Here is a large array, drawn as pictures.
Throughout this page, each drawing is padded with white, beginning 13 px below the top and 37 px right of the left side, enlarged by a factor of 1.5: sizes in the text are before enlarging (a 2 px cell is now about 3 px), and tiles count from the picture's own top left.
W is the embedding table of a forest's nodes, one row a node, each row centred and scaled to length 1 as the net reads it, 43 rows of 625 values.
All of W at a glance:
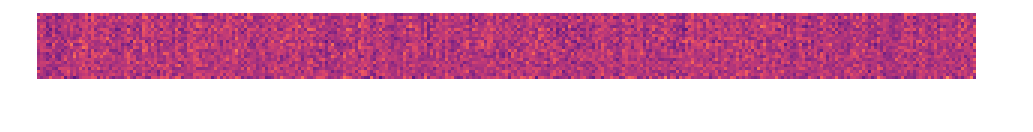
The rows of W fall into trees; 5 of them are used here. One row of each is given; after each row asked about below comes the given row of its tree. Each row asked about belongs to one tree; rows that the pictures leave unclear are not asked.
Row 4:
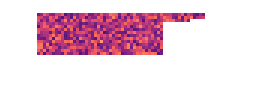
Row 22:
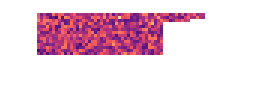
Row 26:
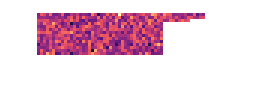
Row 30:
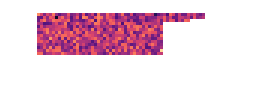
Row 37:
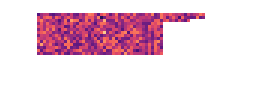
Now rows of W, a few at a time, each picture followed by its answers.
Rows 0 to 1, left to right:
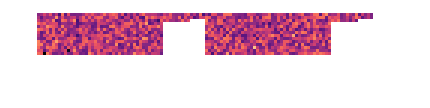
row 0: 4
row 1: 4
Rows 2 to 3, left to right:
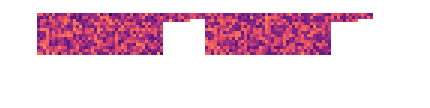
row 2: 30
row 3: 30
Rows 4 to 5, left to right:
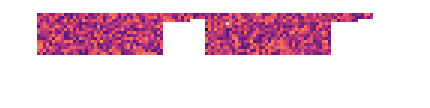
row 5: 37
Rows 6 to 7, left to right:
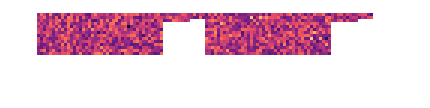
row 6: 26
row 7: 30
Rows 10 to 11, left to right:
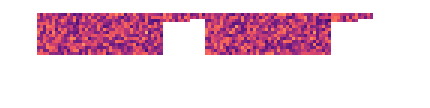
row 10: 4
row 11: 4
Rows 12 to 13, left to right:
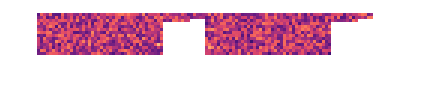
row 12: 26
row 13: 30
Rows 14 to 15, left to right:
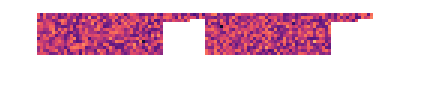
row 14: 4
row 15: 30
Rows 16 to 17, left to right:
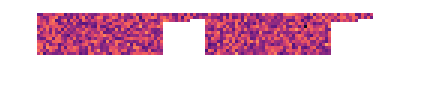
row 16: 4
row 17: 26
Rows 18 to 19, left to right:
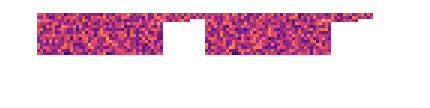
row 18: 22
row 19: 22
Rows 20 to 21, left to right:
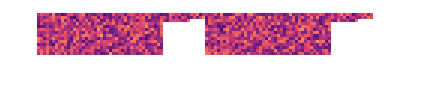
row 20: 30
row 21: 30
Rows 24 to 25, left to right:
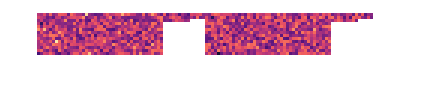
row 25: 4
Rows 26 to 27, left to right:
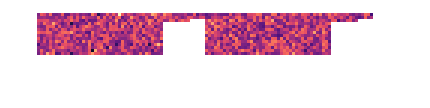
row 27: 37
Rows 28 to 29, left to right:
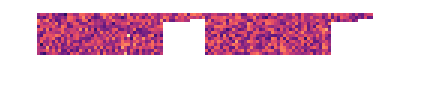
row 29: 37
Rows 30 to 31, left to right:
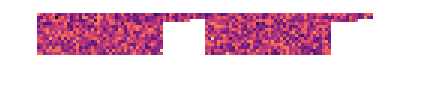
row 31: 37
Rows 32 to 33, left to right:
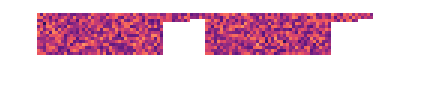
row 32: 4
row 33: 22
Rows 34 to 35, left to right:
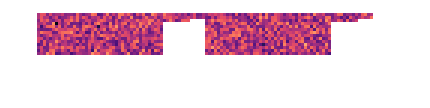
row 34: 26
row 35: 30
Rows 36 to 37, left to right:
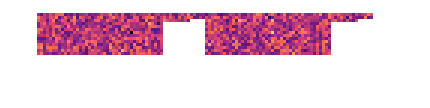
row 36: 4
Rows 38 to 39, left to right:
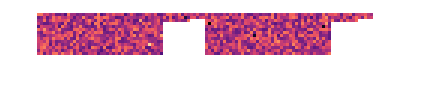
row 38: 30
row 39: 22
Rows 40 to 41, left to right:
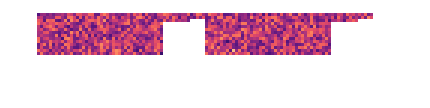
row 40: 37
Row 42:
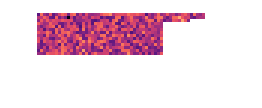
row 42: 26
